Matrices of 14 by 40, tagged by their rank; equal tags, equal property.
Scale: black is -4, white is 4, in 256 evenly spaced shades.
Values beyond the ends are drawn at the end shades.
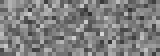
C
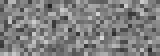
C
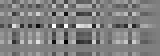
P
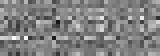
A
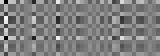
P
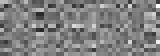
A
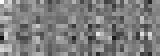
A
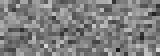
C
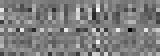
A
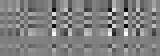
P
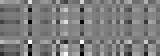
P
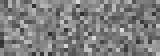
C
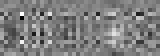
A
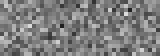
C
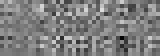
A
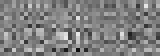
A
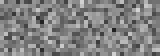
C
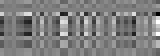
P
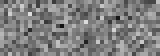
C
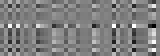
P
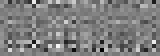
A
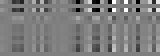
P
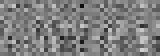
A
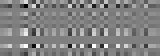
P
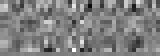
A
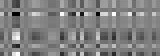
P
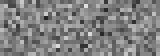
C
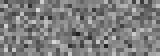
C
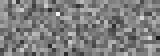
C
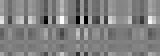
P
